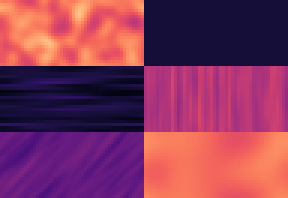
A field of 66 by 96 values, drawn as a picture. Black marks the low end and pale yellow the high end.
It is made of 3 by 2 panels. Panel 1,1: high, blotchy. Panel 1,2: very low, flat. Panel 2,1: very low, streaked across, faint in contrast. Panel 2,2: middling, streaked downward, faint in contrast. Panel 3,1: low, slanting up to the right, faint in contrast. Panel 3,2: high, smooth, faint in contrast.
